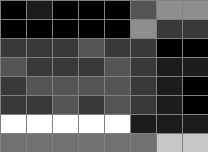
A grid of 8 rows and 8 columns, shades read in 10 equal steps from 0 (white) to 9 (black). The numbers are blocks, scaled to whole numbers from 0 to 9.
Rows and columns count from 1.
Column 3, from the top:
9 9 7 7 6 6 0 5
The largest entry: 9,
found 13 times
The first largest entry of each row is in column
1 1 7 7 8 8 6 1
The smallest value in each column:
0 0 0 0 0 4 2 2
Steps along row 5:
down same same same up up up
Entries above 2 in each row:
8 8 8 8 8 8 3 6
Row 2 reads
9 9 9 9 9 4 7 7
